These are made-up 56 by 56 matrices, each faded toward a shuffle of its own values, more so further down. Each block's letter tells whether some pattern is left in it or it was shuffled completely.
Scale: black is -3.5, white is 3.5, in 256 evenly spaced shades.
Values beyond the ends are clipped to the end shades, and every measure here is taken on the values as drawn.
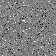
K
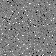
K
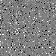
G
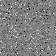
K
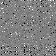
G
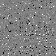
G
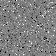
K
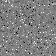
K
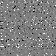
G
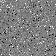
K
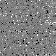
G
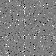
G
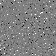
K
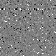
G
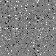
G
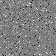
K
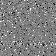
G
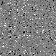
G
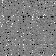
G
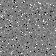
K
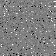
G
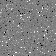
K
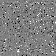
G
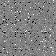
G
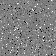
K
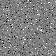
K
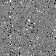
G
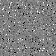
G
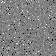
K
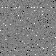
G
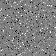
K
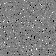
K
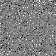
G
